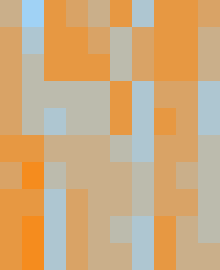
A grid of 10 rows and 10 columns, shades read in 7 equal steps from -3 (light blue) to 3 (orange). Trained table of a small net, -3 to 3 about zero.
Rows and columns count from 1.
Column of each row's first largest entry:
3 3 3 6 6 1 2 1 2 2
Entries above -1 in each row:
8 8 8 4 4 7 7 7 6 8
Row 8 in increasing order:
-2 -1 -1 0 0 1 1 1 2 2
